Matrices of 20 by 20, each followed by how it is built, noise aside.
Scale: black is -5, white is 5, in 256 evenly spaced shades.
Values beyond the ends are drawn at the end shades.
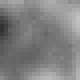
smooth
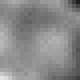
smooth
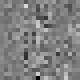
uneven columns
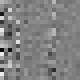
uneven columns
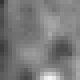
smooth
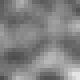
smooth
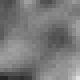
smooth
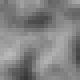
smooth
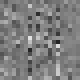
uneven columns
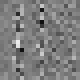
uneven columns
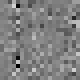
uneven columns
